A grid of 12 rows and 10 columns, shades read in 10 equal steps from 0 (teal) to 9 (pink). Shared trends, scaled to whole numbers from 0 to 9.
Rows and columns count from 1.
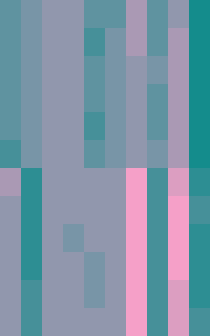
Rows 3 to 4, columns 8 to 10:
4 6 0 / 3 6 0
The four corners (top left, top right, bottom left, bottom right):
3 0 5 2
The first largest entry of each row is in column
7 7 9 9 9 9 7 7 7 7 7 7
